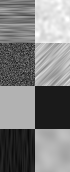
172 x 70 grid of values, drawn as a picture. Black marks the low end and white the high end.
It is made of 4 by 2 panels. Panel 1,1: middling, streaked across. Panel 1,2: very high, blotchy, faint in contrast. Panel 2,1: low, fine-grained. Panel 2,2: high, slanting up to the right. Panel 3,1: high, flat. Panel 3,2: very low, flat. Panel 4,1: very low, streaked downward, faint in contrast. Panel 4,2: high, smooth, faint in contrast.
